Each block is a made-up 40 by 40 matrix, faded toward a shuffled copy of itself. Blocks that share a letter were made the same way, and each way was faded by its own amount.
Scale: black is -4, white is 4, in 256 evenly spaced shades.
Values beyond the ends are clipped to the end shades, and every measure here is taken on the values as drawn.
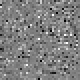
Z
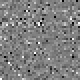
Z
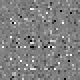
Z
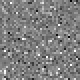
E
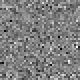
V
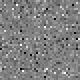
Z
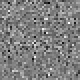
V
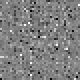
Z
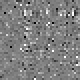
Z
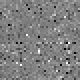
Z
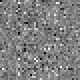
E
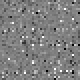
Z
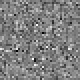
V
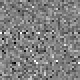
V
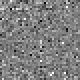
V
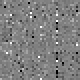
Z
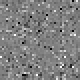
Z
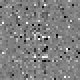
Z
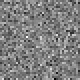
V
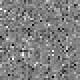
E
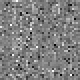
E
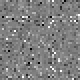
Z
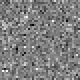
V
